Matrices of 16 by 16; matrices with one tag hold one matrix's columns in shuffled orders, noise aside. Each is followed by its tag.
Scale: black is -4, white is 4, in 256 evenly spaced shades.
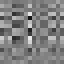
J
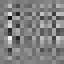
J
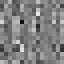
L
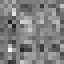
L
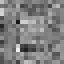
L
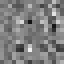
L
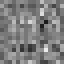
L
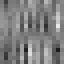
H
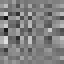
J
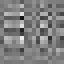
J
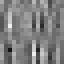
H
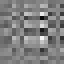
J
